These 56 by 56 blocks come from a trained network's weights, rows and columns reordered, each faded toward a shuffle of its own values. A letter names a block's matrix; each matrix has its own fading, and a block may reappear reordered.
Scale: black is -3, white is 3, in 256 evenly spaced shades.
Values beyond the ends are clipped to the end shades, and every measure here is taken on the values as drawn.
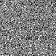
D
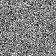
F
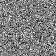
F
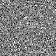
D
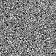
F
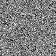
F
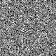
F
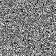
F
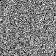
F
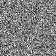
F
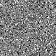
D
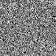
F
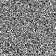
F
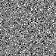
D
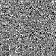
D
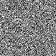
F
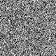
F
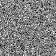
F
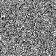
F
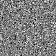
F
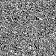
F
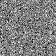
F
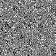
D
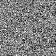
F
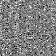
D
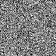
F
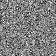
F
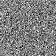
F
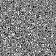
D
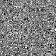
D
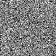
F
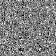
D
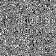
D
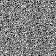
F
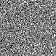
D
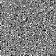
D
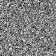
F
